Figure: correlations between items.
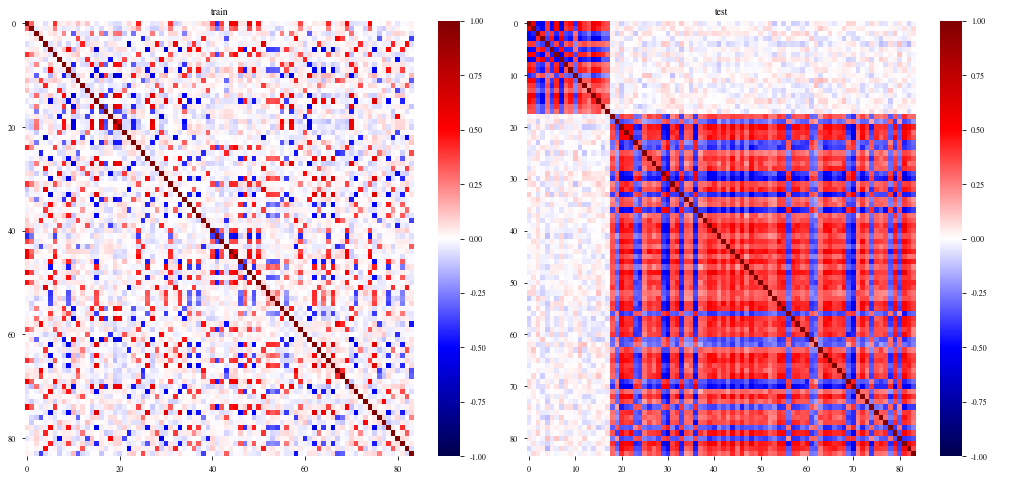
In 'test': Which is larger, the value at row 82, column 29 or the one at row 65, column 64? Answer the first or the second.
the second
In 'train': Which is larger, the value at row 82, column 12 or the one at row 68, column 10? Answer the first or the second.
the first
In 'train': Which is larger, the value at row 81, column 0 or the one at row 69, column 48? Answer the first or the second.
the second
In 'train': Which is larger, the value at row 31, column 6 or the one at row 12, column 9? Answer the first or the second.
the first
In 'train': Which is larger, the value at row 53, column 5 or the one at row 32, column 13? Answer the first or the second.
the second
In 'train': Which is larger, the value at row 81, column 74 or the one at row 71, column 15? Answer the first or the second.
the first
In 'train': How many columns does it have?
84
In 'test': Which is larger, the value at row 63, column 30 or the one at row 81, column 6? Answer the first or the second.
the second
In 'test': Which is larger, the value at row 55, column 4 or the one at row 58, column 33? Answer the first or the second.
the first
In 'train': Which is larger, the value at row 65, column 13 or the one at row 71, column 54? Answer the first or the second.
the first
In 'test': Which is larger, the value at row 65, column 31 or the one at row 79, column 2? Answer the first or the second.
the first
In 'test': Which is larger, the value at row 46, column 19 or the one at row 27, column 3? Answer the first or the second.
the second
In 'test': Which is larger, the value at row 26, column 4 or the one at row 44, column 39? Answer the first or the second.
the second
